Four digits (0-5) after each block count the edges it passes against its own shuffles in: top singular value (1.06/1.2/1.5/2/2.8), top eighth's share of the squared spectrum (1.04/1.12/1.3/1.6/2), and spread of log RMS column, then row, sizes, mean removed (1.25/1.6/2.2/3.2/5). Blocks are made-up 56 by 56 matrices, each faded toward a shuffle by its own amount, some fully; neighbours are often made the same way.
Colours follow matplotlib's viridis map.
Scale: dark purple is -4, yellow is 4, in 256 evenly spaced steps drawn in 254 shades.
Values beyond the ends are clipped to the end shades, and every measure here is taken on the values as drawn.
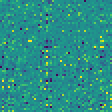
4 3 2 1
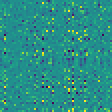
4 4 3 2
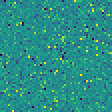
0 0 1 0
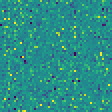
1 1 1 0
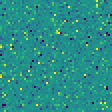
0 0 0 0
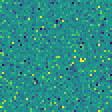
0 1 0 0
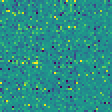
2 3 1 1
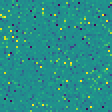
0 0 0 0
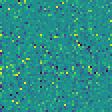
2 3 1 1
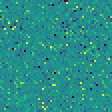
1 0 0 0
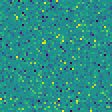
1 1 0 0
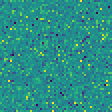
2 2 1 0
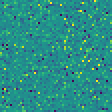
0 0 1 0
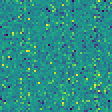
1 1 2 0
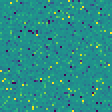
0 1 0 0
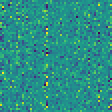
2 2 3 0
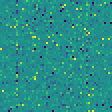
1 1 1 0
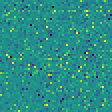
2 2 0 1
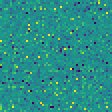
1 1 0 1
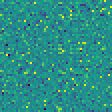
3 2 1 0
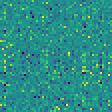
4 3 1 2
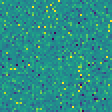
2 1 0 0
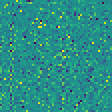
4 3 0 0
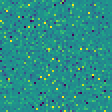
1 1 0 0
